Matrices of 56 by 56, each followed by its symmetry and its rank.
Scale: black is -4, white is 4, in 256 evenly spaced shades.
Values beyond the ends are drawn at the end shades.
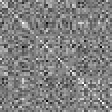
symmetric, rank five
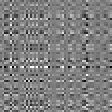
neither, rank two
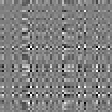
neither, rank two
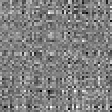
neither, rank five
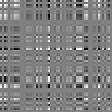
symmetric, rank one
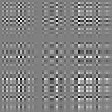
symmetric, rank one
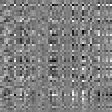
neither, rank three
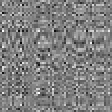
neither, rank five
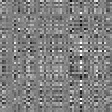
neither, rank three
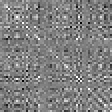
symmetric, rank five
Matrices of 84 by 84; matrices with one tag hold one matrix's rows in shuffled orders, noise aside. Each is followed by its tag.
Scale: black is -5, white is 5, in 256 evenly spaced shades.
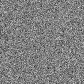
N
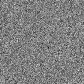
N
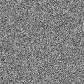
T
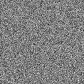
N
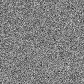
N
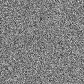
N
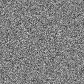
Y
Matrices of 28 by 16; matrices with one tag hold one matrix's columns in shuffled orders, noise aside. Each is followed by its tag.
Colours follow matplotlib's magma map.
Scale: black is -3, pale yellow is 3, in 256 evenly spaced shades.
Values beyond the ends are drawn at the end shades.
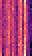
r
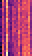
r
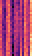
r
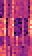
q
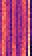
r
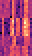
q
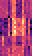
q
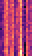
r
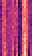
r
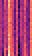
r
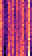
r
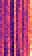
r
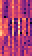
q
